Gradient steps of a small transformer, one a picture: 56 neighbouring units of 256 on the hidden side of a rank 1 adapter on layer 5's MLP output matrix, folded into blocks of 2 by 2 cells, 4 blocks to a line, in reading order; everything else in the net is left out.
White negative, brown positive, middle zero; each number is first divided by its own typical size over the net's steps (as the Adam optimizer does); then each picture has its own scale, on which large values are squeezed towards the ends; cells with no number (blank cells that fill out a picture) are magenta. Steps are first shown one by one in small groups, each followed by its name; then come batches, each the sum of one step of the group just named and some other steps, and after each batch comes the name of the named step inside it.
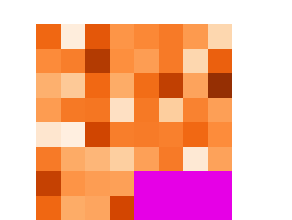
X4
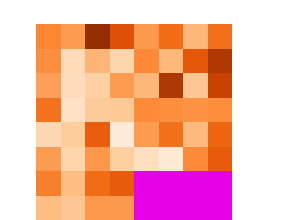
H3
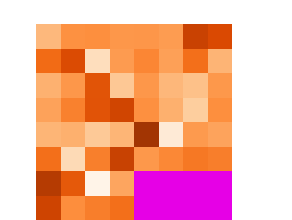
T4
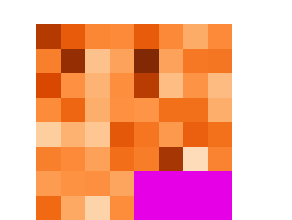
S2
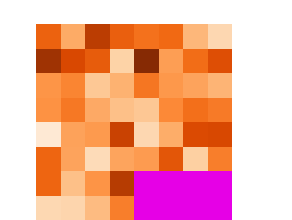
S2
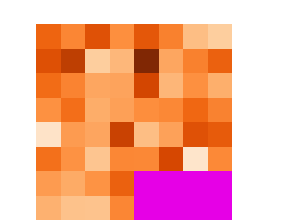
S2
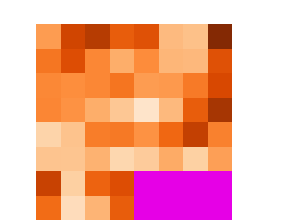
X4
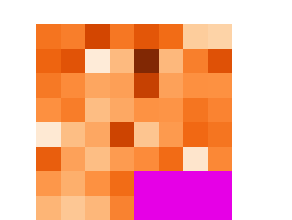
H3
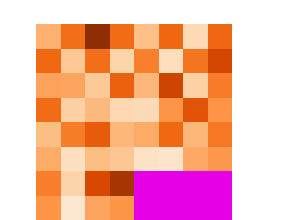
H3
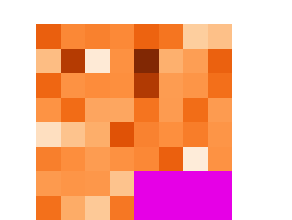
X4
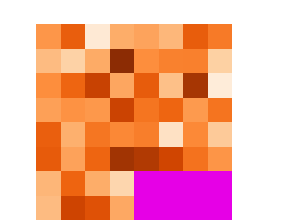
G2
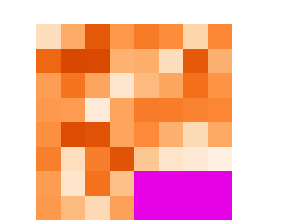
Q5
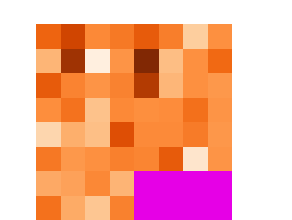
G2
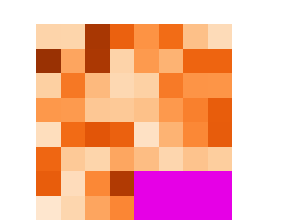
Q5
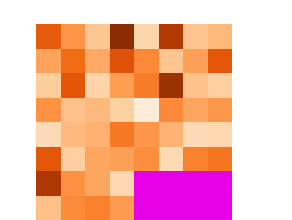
G2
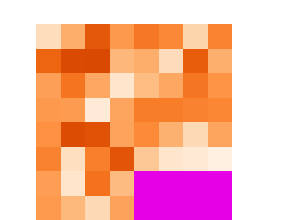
Q5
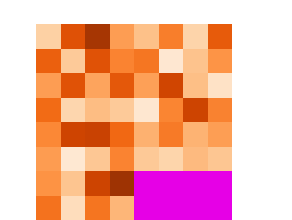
G2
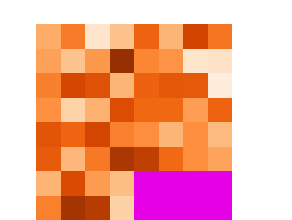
G2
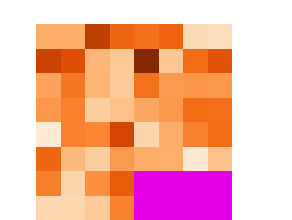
Q5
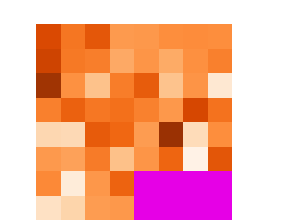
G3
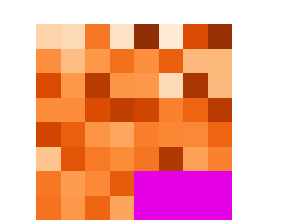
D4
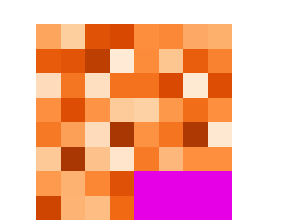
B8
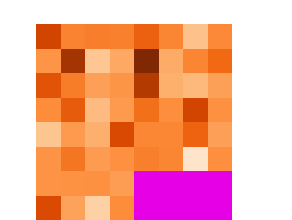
B8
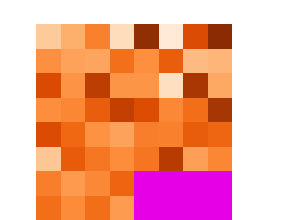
D4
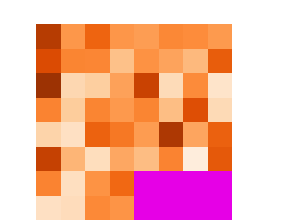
G3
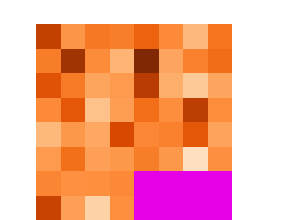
B8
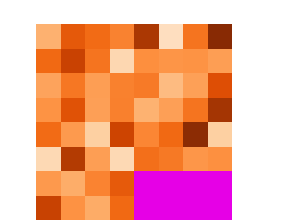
B8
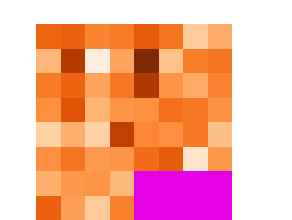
B8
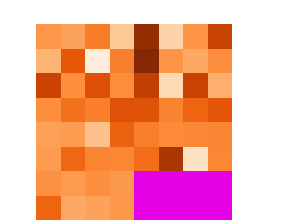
D4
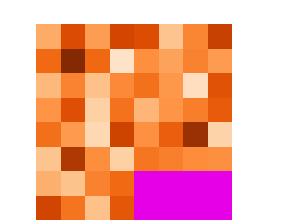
B8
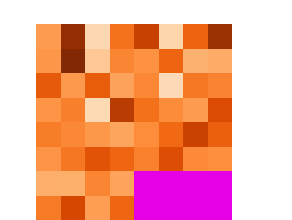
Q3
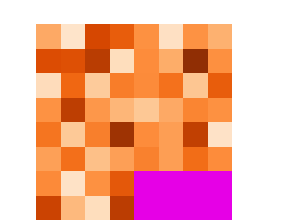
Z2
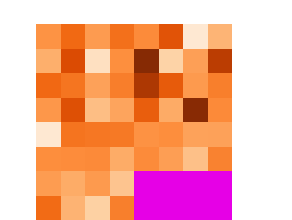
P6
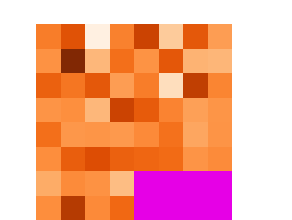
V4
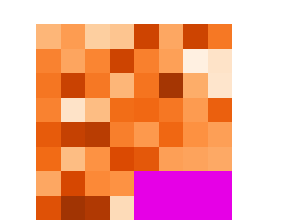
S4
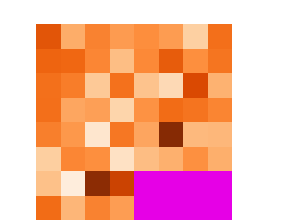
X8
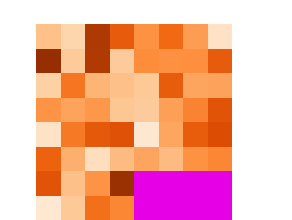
S4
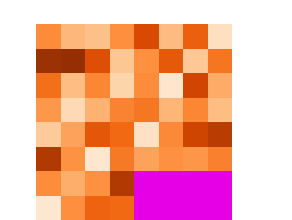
V4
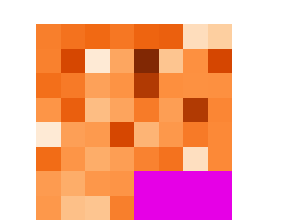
P6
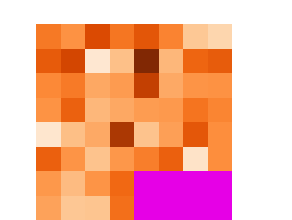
Z2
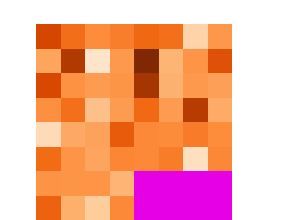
P6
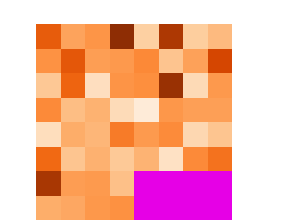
S4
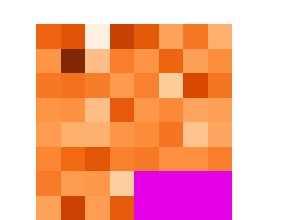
V4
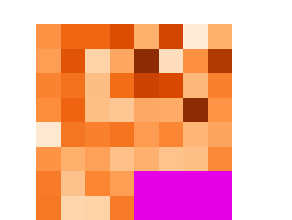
P6
